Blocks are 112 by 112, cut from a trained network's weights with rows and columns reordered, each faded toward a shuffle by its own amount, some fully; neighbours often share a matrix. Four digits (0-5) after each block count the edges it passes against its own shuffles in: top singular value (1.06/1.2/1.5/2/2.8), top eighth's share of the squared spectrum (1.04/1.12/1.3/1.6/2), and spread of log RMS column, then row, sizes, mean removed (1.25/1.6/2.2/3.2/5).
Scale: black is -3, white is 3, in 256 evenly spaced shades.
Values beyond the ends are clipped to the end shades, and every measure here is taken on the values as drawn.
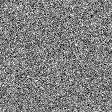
0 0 0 0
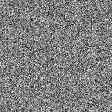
2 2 0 0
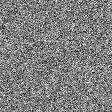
0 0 0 0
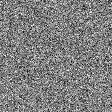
1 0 0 0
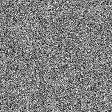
1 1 0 0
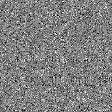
4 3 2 2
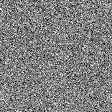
0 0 0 0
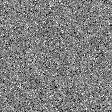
1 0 0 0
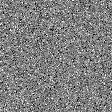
1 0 0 0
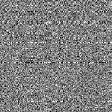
4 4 2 3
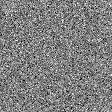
1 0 0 0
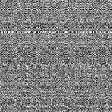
5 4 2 3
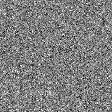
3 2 1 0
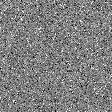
1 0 0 0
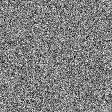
0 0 0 0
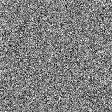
2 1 0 0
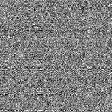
4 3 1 2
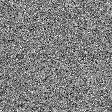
1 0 0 0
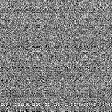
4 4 1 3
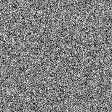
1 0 0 0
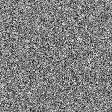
2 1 0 0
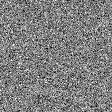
0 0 0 0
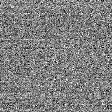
3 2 0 1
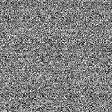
4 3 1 2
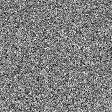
1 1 0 0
